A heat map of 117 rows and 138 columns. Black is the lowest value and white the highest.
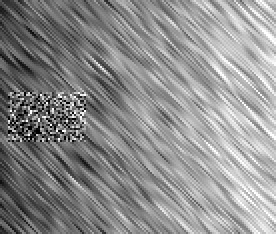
Values rise toward the right. The values follow a bell shape. The grain runs diagonally down to the right. Values change most from cell to cell in the middle left. An odd patch, rougher than its surroundings, sits in the middle left.
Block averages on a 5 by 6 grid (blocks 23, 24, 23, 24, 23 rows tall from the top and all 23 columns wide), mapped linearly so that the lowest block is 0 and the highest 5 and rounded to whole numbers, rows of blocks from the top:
012345 / 012345 / 012345 / 012345 / 012345
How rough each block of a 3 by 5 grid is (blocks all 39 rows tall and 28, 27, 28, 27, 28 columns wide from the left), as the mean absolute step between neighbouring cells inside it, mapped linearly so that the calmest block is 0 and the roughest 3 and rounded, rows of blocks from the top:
00000 / 32000 / 00000
